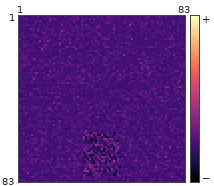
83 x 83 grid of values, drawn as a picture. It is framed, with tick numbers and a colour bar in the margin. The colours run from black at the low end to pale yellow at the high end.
The bottom middle is the roughest part. The grain is fine, like static. There are no regular stripes. The halves do not mirror each other. An odd patch, rougher than its surroundings, sits in the bottom middle. There is no overall slope.
